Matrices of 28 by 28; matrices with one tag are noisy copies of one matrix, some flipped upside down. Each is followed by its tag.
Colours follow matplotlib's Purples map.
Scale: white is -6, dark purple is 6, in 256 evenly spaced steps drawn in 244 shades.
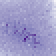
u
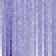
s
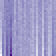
s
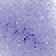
u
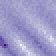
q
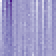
s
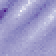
q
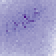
u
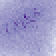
u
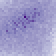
u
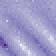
q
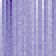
s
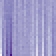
s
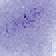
u
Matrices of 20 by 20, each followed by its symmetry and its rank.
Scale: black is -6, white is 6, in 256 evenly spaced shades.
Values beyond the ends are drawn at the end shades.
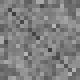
symmetric, full rank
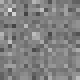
symmetric, rank three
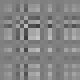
symmetric, rank one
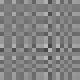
symmetric, rank one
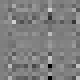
neither, rank two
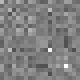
symmetric, rank three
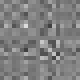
symmetric, rank two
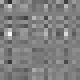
neither, rank two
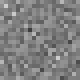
symmetric, full rank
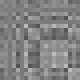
symmetric, rank two
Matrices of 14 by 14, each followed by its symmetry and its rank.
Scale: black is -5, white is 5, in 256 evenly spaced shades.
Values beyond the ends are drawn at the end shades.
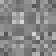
symmetric, rank three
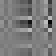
neither, rank one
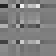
neither, rank one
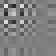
symmetric, rank one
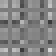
symmetric, rank one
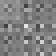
symmetric, rank three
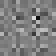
neither, rank three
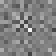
symmetric, rank three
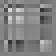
symmetric, rank one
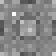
symmetric, rank three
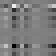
neither, rank one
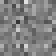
neither, rank three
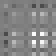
symmetric, rank one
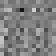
neither, rank three
